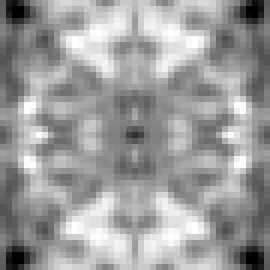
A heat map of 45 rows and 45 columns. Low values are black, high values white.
The histogram is bell-shaped. There are no regular stripes. No overall slope runs across the table. Its left and right halves mirror each other, and so do its top and bottom. The field is mottled with small blotches.
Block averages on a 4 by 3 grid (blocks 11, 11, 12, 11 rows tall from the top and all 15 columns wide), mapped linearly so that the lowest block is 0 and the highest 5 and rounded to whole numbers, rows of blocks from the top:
050 / 111 / 111 / 050
